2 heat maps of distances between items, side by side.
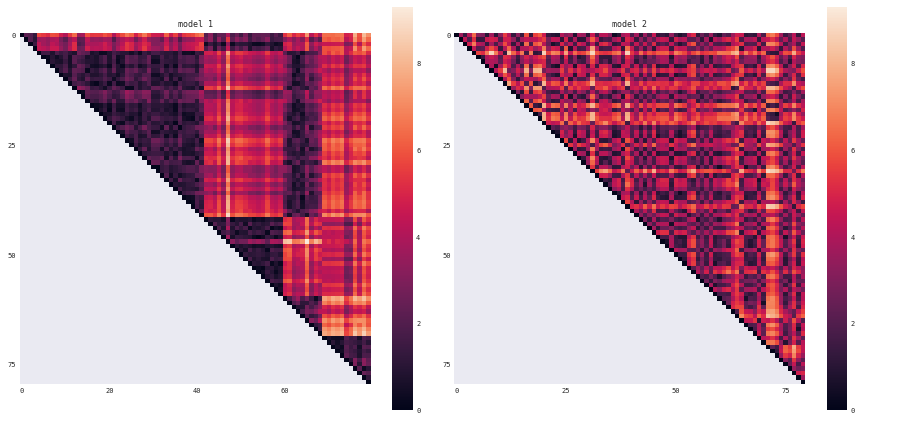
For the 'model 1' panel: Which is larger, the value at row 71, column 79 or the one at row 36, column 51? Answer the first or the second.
the second
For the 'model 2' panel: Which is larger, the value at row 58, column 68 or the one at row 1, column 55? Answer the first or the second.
the first
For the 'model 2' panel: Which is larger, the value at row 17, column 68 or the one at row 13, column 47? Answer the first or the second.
the second
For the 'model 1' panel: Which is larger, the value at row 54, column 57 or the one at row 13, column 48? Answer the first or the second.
the second
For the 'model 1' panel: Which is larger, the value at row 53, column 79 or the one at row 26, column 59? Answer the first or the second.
the first
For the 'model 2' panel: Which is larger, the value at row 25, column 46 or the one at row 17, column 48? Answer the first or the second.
the first
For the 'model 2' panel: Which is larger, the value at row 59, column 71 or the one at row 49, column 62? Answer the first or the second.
the first
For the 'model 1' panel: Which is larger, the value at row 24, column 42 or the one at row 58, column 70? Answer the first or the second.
the first
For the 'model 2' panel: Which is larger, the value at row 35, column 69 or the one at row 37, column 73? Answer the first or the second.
the second
